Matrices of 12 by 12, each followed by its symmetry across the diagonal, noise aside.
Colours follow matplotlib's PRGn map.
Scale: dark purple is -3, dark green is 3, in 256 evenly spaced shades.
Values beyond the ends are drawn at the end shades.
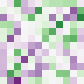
antisymmetric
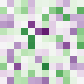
antisymmetric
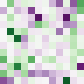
antisymmetric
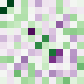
symmetric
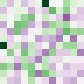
symmetric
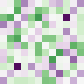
symmetric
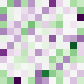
symmetric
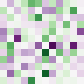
antisymmetric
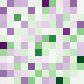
symmetric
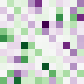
antisymmetric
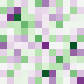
symmetric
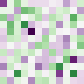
symmetric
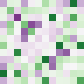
symmetric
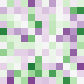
antisymmetric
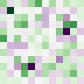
symmetric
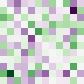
antisymmetric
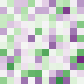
antisymmetric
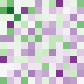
symmetric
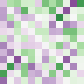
antisymmetric
